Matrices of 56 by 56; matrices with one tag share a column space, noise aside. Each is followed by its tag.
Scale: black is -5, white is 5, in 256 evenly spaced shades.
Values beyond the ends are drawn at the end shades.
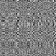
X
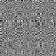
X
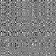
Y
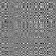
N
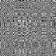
X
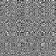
Y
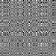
Y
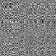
N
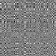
N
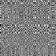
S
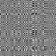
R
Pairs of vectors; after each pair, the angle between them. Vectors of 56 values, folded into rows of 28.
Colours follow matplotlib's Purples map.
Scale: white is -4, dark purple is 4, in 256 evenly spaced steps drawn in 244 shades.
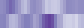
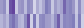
orthogonal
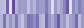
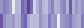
partly opposed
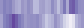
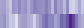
nearly opposite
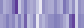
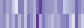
nearly opposite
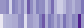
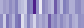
orthogonal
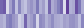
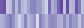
nearly parallel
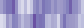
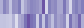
orthogonal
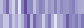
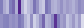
nearly opposite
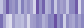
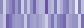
partly opposed
